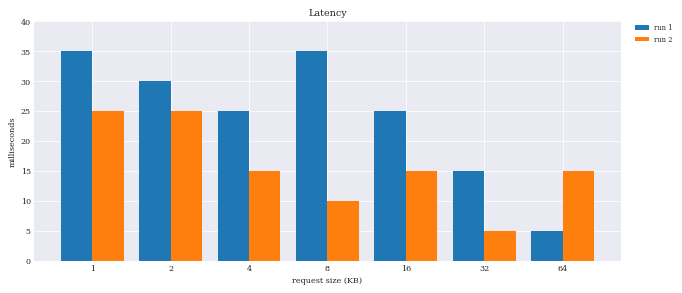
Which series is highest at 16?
run 1
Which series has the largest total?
run 1
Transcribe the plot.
Title: Latency
x-axis: request size (KB), ticks 1 2 4 8 16 32 64
y-axis: milliseconds, ticks 0 5 10 15 20 25 30 35 40
Legend: run 1, run 2
Values:
run 1: 35 30 25 35 25 15 5
run 2: 25 25 15 10 15 5 15
